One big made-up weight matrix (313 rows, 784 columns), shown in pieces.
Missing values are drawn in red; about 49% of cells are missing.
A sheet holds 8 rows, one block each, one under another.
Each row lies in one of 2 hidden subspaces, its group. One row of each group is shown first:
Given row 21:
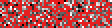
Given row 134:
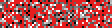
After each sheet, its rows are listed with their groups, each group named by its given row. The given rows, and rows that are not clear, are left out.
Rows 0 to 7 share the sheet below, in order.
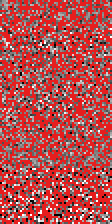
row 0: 21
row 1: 21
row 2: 134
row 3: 21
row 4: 21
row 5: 21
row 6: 21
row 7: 21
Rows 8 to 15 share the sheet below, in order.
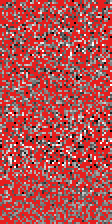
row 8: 134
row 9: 134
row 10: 134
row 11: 21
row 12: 134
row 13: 134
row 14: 134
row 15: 21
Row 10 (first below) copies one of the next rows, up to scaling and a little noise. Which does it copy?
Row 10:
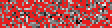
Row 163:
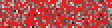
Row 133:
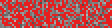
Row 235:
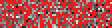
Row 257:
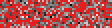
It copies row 257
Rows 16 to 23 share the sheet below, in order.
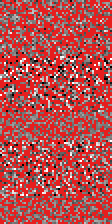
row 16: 134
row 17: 134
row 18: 134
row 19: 134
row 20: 21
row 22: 134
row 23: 134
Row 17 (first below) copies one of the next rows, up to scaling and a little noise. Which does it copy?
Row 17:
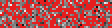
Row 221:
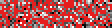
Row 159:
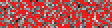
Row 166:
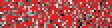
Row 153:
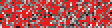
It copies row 166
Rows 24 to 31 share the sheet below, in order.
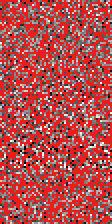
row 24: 134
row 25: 21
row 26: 134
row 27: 21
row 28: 21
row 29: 134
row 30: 134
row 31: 134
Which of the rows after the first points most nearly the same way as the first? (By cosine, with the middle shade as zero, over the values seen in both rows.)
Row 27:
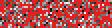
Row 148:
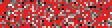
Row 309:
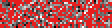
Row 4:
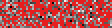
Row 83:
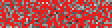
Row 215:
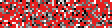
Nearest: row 309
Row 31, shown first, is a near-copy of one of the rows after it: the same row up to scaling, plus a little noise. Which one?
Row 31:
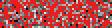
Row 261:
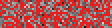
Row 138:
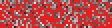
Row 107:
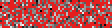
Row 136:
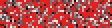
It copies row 136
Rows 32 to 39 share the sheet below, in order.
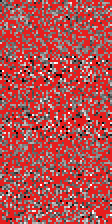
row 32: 134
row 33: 21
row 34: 21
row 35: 21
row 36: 134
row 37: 21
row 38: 21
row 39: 134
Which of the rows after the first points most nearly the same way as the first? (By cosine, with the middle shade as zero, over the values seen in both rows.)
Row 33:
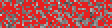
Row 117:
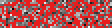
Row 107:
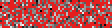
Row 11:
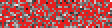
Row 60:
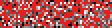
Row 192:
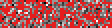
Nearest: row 11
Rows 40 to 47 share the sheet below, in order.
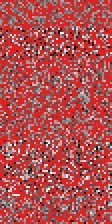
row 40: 134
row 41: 134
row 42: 134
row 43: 21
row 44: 134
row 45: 134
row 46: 134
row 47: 134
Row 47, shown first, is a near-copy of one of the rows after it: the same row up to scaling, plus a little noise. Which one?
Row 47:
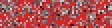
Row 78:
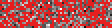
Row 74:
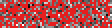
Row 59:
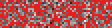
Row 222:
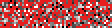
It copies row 78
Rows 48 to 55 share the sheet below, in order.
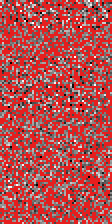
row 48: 134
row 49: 21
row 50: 21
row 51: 21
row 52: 21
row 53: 21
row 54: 134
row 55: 134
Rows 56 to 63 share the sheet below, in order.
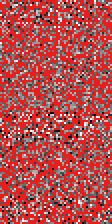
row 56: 21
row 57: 21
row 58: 21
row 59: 134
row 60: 21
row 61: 21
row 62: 134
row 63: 21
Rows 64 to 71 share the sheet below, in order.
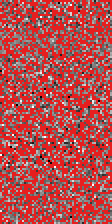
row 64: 21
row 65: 134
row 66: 21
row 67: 134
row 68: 134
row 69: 21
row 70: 134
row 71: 21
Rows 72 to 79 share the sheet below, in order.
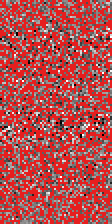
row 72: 134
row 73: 134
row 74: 134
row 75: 21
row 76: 134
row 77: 21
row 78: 134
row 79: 134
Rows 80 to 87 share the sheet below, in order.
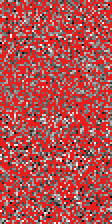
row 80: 134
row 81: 21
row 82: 134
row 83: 134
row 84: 134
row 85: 21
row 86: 21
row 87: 21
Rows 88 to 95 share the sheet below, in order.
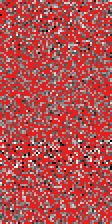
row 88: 21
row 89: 134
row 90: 21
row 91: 134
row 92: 21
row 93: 134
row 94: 21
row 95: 134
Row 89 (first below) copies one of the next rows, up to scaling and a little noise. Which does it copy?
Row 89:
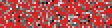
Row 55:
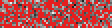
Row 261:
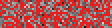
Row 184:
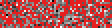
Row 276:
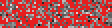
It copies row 276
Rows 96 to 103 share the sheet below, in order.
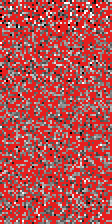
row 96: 21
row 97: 21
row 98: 21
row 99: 134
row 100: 21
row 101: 134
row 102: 134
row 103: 134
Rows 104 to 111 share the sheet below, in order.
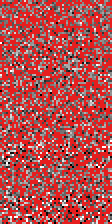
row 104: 134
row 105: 21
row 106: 134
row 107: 134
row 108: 134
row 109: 134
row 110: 134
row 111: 134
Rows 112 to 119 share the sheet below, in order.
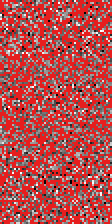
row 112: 21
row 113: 134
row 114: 134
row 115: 21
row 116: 21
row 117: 134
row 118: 134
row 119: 134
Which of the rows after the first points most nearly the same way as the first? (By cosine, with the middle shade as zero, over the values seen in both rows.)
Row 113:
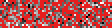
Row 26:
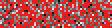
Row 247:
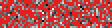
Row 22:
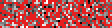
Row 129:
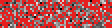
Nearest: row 22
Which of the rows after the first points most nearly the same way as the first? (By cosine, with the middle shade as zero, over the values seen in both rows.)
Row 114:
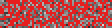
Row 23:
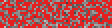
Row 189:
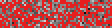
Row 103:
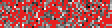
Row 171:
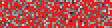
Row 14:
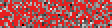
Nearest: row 14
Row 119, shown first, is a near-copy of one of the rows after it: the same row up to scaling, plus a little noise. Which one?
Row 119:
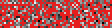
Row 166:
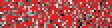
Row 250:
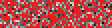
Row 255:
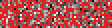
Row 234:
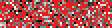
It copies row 250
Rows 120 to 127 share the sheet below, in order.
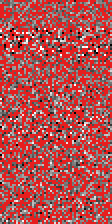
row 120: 21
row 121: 134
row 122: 134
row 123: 21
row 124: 21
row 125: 21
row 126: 21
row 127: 21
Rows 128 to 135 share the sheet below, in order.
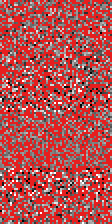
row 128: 134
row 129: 134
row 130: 21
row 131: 21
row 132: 134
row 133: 134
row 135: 21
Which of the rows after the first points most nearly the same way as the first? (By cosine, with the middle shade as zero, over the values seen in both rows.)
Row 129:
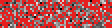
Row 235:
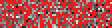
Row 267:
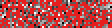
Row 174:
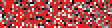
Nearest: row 267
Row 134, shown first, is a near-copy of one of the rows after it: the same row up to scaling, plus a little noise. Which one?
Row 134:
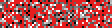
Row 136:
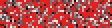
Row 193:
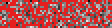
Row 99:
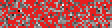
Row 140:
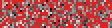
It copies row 193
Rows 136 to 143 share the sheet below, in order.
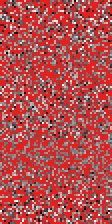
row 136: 134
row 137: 21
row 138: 134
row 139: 134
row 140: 134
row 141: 21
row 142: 134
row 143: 21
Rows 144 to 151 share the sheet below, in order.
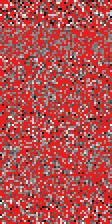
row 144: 21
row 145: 21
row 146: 134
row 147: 134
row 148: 134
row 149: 21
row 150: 134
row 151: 134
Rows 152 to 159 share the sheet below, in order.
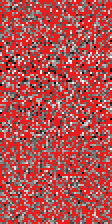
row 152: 21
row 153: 134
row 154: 21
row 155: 134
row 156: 134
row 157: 134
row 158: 134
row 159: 134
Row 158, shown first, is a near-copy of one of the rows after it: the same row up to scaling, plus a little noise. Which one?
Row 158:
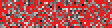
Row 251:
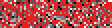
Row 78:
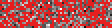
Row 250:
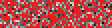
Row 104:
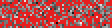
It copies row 251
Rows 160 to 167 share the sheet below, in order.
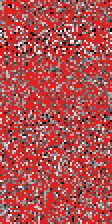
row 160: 134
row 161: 21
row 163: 134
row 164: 134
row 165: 21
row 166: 134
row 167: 134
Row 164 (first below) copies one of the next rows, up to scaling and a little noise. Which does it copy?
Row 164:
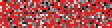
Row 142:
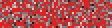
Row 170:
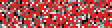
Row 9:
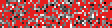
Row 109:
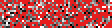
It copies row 9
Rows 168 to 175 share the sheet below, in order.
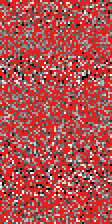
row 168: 21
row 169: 21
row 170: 134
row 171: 21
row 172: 21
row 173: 21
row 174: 21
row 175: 21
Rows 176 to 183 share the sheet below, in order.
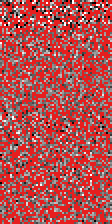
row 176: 21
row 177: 21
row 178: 21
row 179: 134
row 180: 134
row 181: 21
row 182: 21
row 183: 21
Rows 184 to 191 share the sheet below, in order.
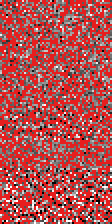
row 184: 134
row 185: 134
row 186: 134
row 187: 134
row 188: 21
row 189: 134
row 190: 21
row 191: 21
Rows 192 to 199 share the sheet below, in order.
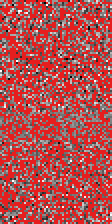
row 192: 134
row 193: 134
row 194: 21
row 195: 134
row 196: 134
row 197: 21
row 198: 134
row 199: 134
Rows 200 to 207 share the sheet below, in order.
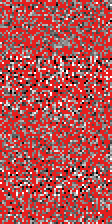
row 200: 134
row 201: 21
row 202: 134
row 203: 21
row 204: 21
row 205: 134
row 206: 21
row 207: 134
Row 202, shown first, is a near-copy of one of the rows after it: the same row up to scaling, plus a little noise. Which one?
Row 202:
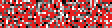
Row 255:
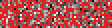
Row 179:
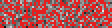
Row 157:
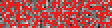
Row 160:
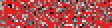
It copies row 179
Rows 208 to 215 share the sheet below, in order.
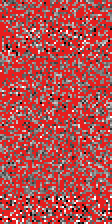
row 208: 134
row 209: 21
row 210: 21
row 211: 134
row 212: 134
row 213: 134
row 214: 134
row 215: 21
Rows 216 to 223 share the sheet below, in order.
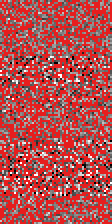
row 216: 134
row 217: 21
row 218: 21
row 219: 134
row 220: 134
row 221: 134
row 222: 134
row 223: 134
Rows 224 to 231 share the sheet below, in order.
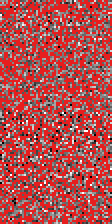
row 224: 21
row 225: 134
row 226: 134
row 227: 21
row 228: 134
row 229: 21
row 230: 21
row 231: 134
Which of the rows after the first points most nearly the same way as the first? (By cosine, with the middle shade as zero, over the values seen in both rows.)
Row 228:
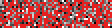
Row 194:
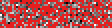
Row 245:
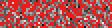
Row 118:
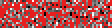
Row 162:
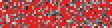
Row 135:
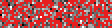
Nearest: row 118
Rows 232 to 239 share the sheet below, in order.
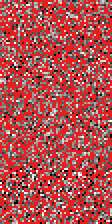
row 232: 134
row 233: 21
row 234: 134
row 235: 134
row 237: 134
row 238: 21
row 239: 134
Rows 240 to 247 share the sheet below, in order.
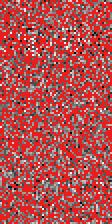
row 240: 134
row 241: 134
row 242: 134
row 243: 134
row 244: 21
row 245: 134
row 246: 134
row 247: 134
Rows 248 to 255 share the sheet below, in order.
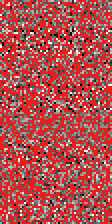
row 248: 21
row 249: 21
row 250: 134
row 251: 134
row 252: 21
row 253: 134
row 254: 134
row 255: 134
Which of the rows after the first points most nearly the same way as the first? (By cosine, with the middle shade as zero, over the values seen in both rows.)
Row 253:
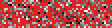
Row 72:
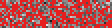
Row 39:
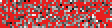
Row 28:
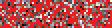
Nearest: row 28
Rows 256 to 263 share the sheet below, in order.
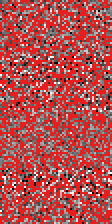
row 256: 134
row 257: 134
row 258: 21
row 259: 134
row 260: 21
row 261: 134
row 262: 134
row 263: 21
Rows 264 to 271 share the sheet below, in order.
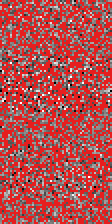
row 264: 21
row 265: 21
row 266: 21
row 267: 134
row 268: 21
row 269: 134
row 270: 134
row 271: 21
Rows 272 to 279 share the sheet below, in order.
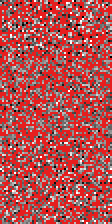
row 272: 21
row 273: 21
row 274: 21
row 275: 134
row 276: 134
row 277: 21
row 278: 21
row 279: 21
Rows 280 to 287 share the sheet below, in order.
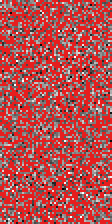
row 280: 134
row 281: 21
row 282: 21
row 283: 134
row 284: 21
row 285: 21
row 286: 21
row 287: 21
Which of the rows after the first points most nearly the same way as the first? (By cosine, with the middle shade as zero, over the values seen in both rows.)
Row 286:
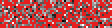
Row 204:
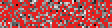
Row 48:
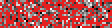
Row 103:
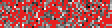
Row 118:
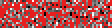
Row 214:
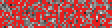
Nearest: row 48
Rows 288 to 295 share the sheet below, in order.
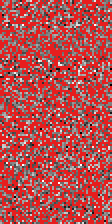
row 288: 21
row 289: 21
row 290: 134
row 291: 21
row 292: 21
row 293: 134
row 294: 134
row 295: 134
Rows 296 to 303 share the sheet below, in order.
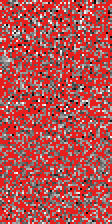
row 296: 21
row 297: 134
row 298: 21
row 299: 134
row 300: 21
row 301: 21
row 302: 21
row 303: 134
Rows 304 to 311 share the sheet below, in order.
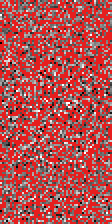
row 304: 21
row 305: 21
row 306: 21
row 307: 134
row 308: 21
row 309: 21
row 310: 21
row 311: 21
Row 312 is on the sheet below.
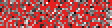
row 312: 134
